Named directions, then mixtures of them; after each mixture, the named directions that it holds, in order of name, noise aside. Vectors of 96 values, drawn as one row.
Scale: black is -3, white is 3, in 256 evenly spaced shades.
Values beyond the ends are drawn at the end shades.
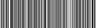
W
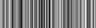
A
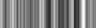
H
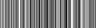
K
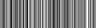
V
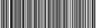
V, W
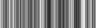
H, W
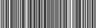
K, W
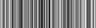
A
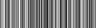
K, V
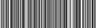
K, W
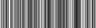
H, W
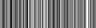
V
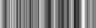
H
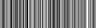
V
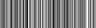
V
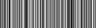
K, W
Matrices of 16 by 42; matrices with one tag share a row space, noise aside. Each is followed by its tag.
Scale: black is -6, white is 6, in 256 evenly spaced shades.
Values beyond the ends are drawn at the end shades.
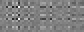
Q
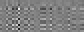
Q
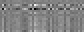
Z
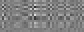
Z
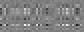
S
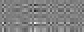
Z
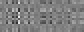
Q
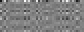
S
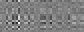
Q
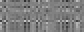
S
